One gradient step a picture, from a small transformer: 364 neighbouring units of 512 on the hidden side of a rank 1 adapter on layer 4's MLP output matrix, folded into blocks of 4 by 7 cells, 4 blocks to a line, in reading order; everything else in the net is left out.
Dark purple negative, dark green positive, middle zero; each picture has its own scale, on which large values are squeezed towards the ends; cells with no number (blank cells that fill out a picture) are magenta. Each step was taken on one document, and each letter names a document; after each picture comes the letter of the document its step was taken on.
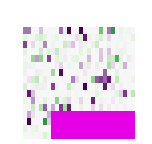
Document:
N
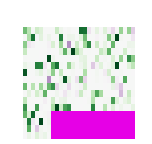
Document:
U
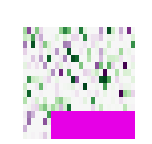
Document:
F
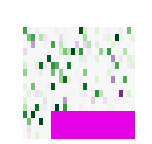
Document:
U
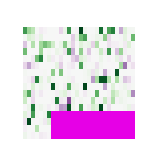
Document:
N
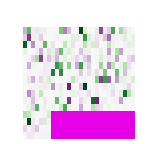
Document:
N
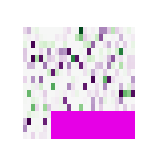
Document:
F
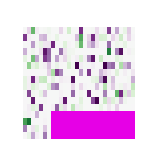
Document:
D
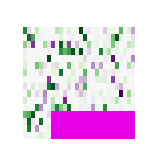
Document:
U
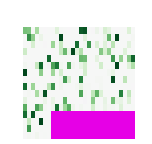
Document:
U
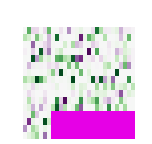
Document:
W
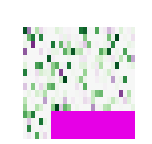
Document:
U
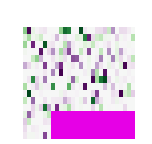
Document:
N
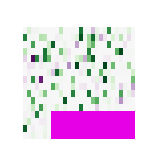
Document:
D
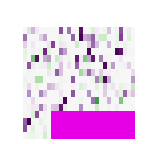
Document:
D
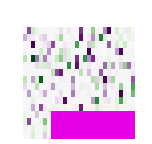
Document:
D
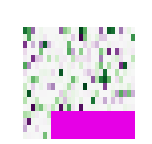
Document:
N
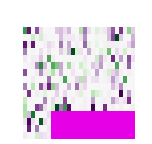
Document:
U
